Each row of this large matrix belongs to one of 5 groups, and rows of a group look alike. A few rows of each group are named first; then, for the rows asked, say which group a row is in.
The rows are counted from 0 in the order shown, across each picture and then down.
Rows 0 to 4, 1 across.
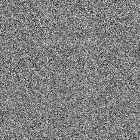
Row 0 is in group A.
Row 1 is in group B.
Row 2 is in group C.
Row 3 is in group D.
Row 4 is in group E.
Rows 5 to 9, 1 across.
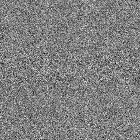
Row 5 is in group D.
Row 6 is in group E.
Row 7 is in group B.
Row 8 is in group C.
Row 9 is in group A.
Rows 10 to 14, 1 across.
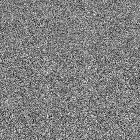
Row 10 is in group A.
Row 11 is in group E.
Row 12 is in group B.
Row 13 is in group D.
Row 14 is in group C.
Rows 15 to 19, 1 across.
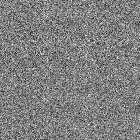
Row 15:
B
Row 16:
A
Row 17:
C
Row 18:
B
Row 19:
A
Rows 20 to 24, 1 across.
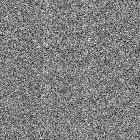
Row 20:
D
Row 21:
B
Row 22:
B
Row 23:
D
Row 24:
A
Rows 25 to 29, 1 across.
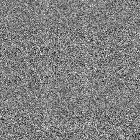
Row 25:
D
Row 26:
A
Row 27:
A
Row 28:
D
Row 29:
B
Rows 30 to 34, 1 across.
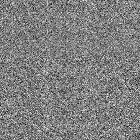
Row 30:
C
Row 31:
C
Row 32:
B
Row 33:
D
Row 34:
B
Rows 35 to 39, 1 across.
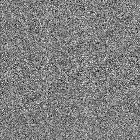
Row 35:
A
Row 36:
D
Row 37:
D
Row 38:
E
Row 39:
C
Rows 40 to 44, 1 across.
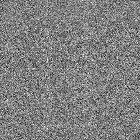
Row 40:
E
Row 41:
D
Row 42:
C
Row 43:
D
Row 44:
B
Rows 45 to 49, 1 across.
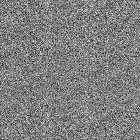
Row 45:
D
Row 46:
A
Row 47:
E
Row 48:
A
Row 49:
D
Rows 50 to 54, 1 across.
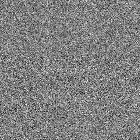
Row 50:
C
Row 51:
D
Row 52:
B
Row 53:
A
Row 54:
E
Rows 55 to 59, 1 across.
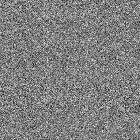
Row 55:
B
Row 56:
B
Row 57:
C
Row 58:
B
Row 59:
E
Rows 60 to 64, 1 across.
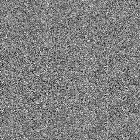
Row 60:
D
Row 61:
A
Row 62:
E
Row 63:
E
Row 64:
E
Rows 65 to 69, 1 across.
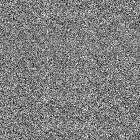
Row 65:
B
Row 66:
C
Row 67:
C
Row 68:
B
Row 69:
B
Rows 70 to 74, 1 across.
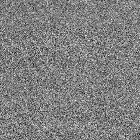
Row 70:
C
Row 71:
A
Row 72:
C
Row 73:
A
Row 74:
B
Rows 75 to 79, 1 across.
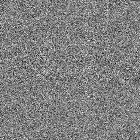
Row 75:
E
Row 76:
A
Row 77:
B
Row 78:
A
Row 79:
E
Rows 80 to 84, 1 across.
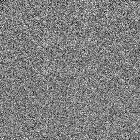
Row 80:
E
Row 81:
B
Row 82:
B
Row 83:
C
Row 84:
E
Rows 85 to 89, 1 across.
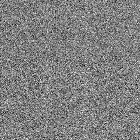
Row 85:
A
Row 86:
C
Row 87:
A
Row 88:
D
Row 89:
E
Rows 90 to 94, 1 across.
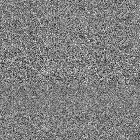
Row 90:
A
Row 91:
A
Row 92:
B
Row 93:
C
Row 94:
B
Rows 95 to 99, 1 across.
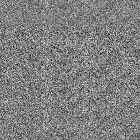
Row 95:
D
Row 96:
B
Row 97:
D
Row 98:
D
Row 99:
B
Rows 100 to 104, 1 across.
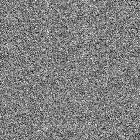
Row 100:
D
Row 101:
D
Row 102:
E
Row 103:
A
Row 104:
B
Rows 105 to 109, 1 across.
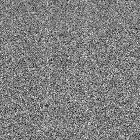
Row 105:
C
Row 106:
D
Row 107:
C
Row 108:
A
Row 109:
B
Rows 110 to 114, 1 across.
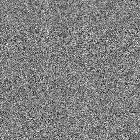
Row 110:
D
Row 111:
D
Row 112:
A
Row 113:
C
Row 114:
E
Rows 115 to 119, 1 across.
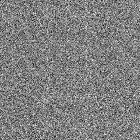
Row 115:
A
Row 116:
C
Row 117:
C
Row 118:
B
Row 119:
A
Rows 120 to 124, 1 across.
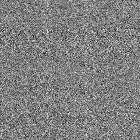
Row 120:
D
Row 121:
C
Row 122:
A
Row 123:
A
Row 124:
C
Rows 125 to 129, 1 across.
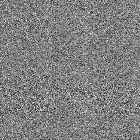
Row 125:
A
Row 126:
D
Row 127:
A
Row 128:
A
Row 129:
E
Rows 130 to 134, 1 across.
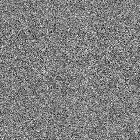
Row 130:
A
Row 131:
C
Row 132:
B
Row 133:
C
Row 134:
E
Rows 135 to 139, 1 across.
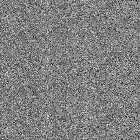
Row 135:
D
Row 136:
C
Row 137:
D
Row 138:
C
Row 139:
D
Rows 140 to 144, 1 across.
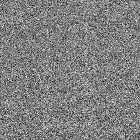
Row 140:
E
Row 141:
C
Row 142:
A
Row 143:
D
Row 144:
B
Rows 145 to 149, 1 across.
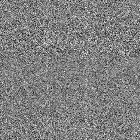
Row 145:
A
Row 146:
B
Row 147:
E
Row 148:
C
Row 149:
A
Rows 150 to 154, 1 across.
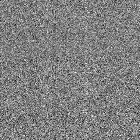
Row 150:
A
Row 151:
C
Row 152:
A
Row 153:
D
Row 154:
C
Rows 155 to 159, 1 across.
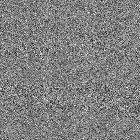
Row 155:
A
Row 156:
A
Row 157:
D
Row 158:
B
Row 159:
D
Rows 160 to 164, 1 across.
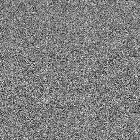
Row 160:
C
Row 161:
E
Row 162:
E
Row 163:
B
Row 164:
E
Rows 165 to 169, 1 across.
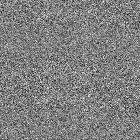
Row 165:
B
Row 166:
D
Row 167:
A
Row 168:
B
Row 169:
D
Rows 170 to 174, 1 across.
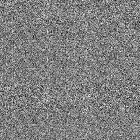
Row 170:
B
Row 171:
C
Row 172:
C
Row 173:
B
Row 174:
C
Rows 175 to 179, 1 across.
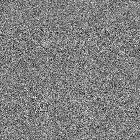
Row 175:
E
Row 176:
B
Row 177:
C
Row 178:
A
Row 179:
D
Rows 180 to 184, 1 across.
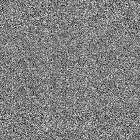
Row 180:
E
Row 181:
D
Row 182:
C
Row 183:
C
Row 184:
B
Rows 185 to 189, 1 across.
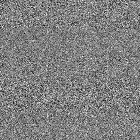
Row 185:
E
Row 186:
C
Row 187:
E
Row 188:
B
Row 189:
C
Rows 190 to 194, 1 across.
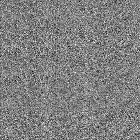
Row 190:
A
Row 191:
A
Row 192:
A
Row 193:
D
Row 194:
D
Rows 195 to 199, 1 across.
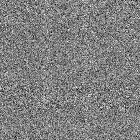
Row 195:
D
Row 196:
C
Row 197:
D
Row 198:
B
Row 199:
A
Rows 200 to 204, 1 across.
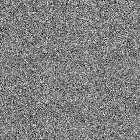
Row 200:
C
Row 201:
E
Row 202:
A
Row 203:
B
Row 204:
A
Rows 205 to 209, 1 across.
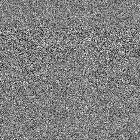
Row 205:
A
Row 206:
B
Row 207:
E
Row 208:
C
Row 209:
E
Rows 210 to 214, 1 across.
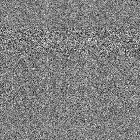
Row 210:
D
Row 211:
B
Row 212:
C
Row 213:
C
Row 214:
A
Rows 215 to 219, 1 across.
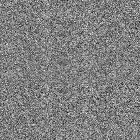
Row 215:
B
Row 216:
D
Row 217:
D
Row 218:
D
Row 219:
C
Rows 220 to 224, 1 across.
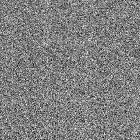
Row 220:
D
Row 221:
B
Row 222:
C
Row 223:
A
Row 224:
A
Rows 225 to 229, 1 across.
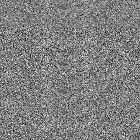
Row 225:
D
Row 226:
B
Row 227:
D
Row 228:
D
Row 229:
B
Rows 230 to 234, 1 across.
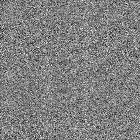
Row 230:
E
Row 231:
E
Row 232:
D
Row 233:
D
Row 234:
A
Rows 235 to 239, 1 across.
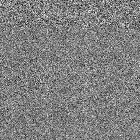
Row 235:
B
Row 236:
C
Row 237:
A
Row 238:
D
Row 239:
C
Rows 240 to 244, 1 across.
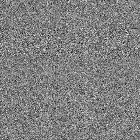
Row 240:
C
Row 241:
E
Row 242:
A
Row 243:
A
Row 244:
D
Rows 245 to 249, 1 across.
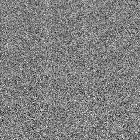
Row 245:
D
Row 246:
D
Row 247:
A
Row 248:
A
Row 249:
E
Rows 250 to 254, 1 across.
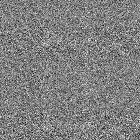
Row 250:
A
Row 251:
B
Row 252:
A
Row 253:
D
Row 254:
B
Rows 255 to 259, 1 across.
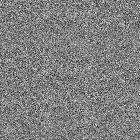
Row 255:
B
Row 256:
A
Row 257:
B
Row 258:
A
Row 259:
D
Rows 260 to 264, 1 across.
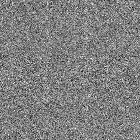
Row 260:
C
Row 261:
D
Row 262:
E
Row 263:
B
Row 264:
A
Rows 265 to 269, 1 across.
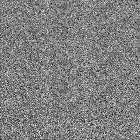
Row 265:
D
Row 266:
C
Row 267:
D
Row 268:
D
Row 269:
A
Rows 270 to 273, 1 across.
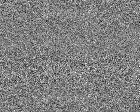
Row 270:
B
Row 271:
A
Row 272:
A
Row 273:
B
